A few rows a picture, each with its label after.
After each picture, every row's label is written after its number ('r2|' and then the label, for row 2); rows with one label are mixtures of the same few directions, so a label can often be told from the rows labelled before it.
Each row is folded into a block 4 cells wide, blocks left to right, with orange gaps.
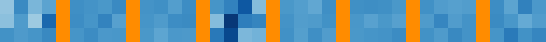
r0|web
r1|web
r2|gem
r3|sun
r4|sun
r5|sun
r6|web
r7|gem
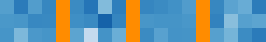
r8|gem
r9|gem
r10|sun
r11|sun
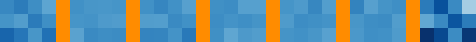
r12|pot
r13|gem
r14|pot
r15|gem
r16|sun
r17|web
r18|pot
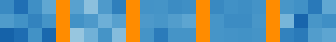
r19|pot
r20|pot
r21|gem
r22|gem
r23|sun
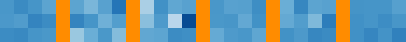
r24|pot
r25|pot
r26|web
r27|pot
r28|web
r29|pot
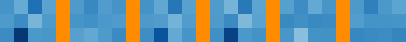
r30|gem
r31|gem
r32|gem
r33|gem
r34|gem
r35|pot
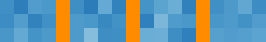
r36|gem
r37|gem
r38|sun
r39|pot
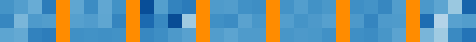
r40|sun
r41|web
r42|web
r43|pot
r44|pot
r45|sun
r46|sun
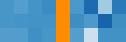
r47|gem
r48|gem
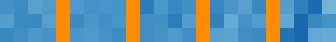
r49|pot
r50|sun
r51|web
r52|sun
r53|sun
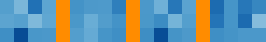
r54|gem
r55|sun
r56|gem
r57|web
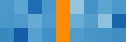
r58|gem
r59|web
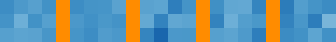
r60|sun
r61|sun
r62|gem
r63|sun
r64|web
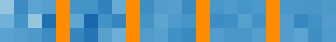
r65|web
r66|sun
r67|sun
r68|pot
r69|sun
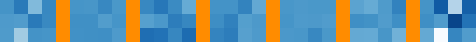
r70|gem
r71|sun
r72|pot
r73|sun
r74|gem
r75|pot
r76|gem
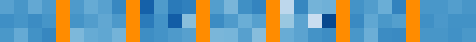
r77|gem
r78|pot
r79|web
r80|pot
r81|web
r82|sun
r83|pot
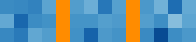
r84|sun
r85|gem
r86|gem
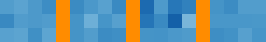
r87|pot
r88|sun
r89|web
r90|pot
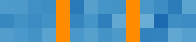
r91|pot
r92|web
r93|sun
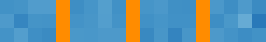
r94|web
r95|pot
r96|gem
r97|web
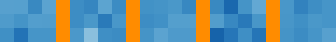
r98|gem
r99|gem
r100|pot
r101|pot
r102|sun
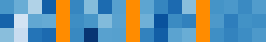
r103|sun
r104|gem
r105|sun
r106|sun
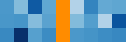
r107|gem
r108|web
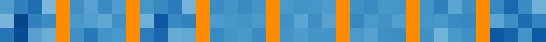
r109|sun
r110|gem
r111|sun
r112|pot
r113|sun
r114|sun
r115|gem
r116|pot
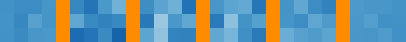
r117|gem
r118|pot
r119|sun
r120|sun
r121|pot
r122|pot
